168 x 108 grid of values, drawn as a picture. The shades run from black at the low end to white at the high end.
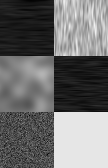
The table splits into 3 rows of 2 panels. Panel 1,1: very low, streaked across, faint in contrast. Panel 1,2: high, streaked downward. Panel 2,1: middling, smooth. Panel 2,2: very low, streaked across, faint in contrast. Panel 3,1: low, fine-grained. Panel 3,2: very high, flat.
